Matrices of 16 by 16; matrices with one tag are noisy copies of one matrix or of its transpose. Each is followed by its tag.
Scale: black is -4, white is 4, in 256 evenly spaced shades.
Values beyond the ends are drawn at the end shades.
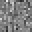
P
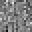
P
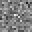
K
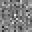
K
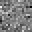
P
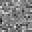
P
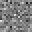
K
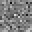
K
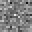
K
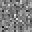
K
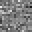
P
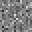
K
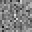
K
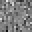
P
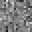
P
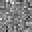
P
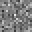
K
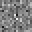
K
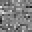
P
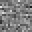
P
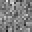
P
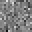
P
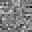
P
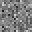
K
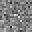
K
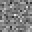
K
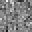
P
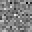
K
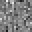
P
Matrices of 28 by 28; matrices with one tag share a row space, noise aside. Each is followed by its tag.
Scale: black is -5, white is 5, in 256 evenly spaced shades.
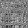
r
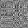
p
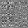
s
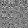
s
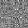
p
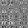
s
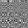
s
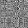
p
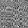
p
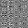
s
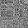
p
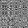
s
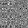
s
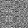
r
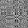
p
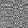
p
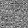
r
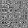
s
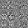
s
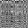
r
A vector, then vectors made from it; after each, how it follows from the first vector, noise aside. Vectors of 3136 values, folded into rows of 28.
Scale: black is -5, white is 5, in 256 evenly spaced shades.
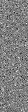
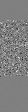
partly zeroed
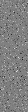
partly zeroed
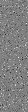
partly zeroed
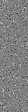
partly zeroed
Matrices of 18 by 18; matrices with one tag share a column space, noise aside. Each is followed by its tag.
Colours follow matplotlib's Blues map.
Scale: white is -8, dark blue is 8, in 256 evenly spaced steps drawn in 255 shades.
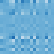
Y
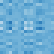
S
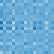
S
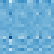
Y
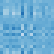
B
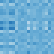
S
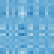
B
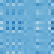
S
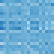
S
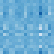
B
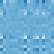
Y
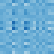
S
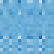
Y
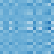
S
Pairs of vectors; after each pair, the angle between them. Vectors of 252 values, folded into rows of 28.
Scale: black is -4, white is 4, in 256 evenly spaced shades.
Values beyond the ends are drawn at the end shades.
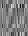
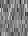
partly aligned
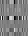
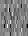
orthogonal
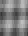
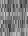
partly opposed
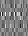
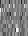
orthogonal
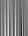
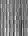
nearly parallel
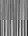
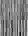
nearly opposite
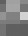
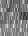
partly opposed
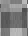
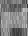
nearly opposite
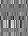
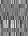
nearly parallel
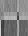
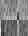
nearly parallel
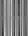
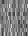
partly aligned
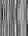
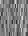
partly aligned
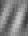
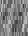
partly opposed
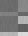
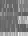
nearly parallel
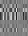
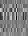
nearly parallel
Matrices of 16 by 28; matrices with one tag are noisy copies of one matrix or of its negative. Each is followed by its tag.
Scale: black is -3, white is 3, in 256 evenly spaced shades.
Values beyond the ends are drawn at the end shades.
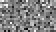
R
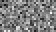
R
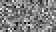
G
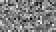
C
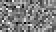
G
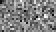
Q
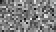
Q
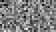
R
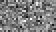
C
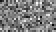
C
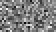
G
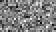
C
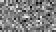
C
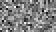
G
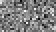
Q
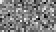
Q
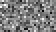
R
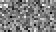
R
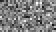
C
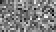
Q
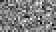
C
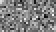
Q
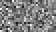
G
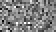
G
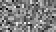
G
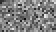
Q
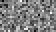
R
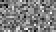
R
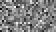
G
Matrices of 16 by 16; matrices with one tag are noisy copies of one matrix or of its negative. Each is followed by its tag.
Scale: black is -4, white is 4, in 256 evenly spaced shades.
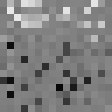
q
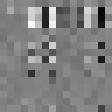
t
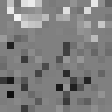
q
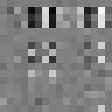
t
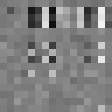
t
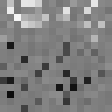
q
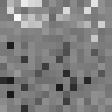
q
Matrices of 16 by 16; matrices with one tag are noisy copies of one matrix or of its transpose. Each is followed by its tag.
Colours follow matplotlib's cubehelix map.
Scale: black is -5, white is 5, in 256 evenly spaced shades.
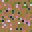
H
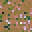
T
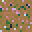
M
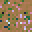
T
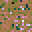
T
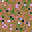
H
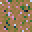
M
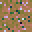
H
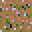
M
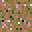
H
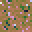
M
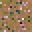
H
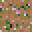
M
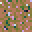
M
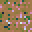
T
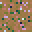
H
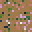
T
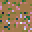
T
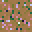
H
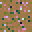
H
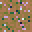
H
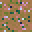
H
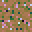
H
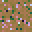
H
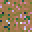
T
